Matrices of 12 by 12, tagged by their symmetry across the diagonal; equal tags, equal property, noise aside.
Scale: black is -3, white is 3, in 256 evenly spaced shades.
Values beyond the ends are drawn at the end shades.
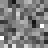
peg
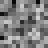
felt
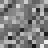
felt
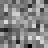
peg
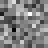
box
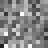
peg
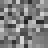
box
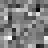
box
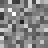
felt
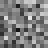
box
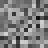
felt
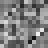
box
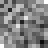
felt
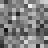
box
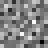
felt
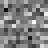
peg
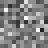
peg
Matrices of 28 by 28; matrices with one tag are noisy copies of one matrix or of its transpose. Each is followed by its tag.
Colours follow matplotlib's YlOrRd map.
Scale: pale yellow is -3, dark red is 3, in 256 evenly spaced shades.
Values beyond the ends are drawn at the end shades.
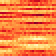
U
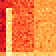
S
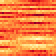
U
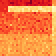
S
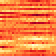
U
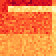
S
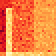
S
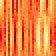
U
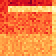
S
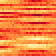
U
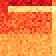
S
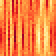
U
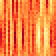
U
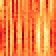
U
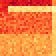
S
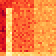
S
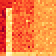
S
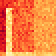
S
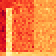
S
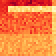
S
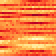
U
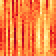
U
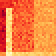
S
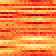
U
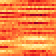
U
